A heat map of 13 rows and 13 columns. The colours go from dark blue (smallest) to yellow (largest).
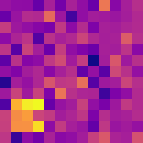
Most values sit low, with a long tail of high ones. The bottom left is the ninth with the highest average. The bottom left is the roughest part. On average the colour sits 40% of the way up the scale. In the bottom left lies a patch that is higher than the rest. Neither half mirrors the other.
